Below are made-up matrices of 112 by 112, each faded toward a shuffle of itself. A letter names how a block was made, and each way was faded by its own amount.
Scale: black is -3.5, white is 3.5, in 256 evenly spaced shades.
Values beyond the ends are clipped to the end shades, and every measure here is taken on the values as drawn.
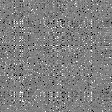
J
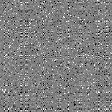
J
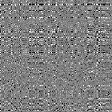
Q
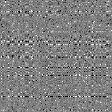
Q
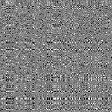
Q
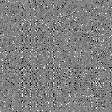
J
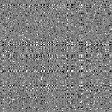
Q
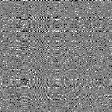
Q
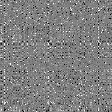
J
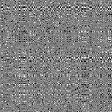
Q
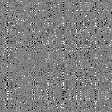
J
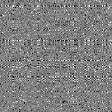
Q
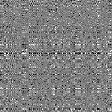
Q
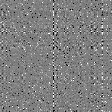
J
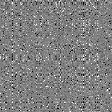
J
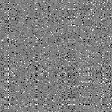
J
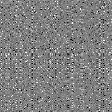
J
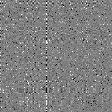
J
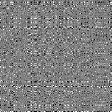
Q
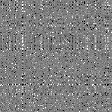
J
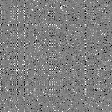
J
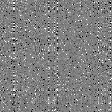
J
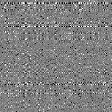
Q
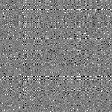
Q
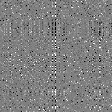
J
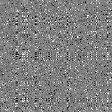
J
